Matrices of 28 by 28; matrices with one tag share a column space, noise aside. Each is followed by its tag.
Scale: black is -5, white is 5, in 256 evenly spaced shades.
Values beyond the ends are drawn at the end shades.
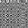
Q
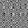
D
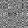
D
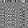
Q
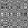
D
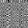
Q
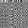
Q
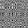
D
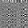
Q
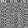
Q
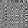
Q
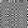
Q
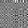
Q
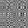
D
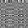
Q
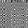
Q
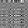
Q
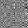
D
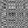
D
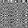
Q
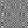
D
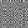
Q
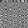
Q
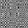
D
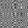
D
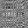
D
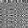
Q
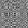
D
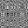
D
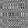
D
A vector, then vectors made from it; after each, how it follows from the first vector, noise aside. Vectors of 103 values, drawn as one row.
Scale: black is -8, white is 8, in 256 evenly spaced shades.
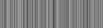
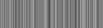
reversed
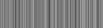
reversed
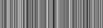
scaled up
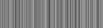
reversed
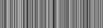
scaled up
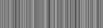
reversed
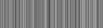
reversed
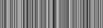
scaled up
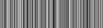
scaled up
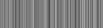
reversed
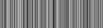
scaled up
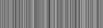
reversed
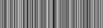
scaled up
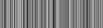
scaled up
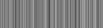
reversed
